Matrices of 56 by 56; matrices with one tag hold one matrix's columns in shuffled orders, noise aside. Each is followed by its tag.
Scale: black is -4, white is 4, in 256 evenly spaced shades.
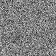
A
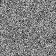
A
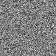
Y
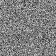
A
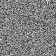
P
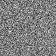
Y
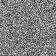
A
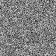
A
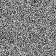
A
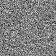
P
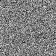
A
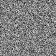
Y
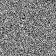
Y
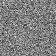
P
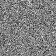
P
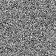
P
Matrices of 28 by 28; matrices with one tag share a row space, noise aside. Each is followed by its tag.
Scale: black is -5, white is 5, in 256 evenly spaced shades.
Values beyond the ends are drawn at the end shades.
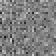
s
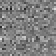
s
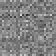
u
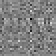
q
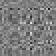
q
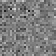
s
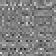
u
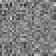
s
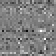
u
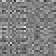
s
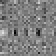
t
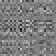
u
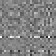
q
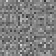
u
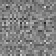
u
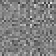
q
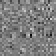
q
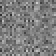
s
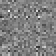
t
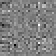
t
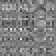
u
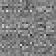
u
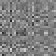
s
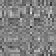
q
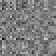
s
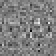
q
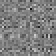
q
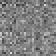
s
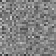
s
